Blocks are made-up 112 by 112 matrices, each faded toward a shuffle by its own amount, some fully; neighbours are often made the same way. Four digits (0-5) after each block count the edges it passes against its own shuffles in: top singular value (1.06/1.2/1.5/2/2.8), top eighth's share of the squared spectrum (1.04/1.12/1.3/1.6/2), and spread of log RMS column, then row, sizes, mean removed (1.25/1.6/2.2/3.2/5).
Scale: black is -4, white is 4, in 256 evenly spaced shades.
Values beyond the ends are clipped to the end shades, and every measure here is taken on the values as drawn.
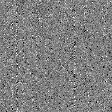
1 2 3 0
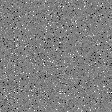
3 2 1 0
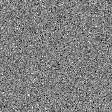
0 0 0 0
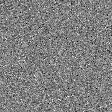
0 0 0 0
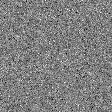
0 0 0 0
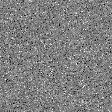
3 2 1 1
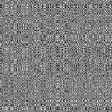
5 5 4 4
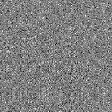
4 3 2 2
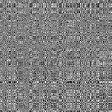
5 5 4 4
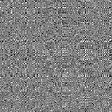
5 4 3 3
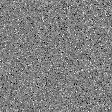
1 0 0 0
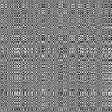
5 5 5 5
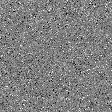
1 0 0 0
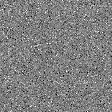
3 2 0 0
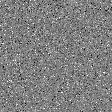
0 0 0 0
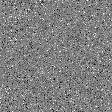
2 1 0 0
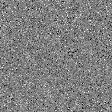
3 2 1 0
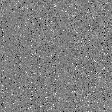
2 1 3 0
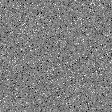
1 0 0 0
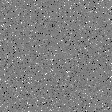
2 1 0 0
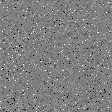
2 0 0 0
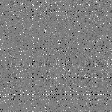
4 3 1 2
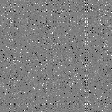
4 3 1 1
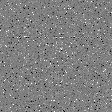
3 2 0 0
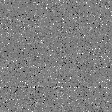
2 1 1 1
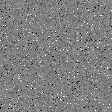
1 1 1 1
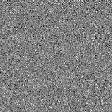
4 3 1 2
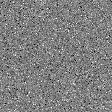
2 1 0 0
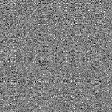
4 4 2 2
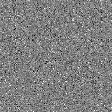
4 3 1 1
